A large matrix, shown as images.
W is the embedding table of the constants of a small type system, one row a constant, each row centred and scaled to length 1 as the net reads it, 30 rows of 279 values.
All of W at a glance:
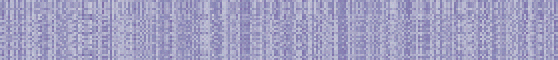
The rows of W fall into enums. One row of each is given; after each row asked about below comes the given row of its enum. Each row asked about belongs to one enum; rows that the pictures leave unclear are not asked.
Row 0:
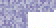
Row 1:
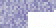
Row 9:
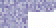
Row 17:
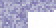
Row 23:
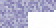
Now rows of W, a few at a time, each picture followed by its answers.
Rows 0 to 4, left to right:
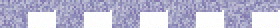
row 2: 1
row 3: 1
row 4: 17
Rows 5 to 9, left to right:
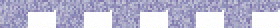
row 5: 1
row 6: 1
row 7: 9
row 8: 0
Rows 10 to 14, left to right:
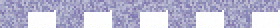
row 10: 23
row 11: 1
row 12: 17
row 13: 23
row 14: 0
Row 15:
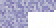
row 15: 23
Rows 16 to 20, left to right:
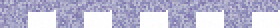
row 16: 9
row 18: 23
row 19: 17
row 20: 23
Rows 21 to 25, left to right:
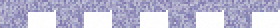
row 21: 1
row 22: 0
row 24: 17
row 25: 0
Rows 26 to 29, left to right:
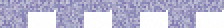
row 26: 0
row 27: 9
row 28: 23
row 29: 0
